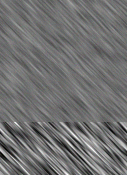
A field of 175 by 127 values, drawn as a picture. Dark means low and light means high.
Histogram: heavy tails on both sides. Mirror symmetry: none. Slope: none. Seam: horizontal, 70% of the way down, the top part calmer.
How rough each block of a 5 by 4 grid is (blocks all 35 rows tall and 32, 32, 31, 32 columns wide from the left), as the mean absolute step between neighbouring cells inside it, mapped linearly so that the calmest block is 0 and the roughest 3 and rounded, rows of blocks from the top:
0000
0000
0000
1111
2232
